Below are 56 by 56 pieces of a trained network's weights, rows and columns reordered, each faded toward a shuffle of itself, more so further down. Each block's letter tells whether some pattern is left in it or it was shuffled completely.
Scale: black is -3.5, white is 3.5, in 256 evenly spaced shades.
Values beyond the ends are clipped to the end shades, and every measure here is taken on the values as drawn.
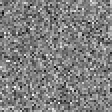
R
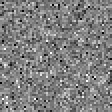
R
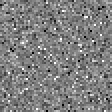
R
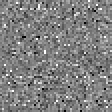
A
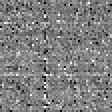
A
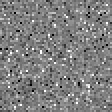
R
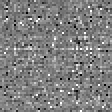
A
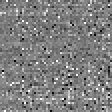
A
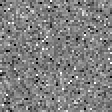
R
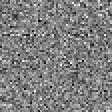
A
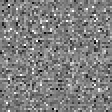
A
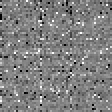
A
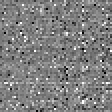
A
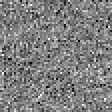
A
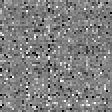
A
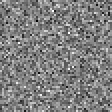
R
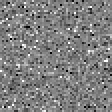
R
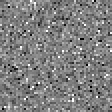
R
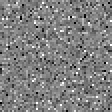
R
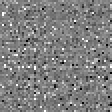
A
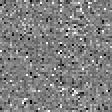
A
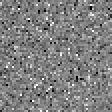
R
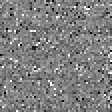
A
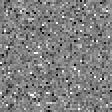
R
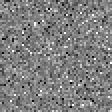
R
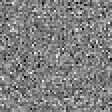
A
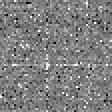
A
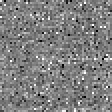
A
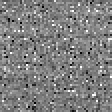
A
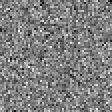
R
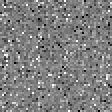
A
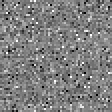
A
